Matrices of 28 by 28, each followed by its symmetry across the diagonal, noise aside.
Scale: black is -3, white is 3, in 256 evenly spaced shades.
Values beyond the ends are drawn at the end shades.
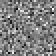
antisymmetric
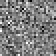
antisymmetric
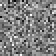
neither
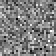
antisymmetric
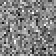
neither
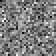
neither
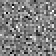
antisymmetric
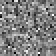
antisymmetric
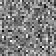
neither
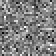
neither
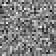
neither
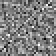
antisymmetric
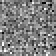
antisymmetric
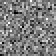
neither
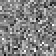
neither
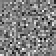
antisymmetric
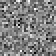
neither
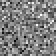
antisymmetric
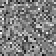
antisymmetric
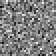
antisymmetric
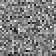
neither
